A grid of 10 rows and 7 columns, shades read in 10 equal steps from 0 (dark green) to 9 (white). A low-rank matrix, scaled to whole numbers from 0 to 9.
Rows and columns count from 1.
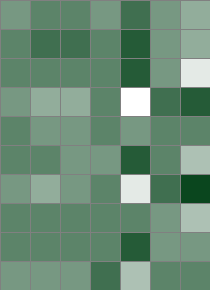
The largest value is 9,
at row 4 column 5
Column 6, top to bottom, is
4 4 4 2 3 3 2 4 4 3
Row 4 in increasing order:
1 2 3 4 5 5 9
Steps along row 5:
up same down up down same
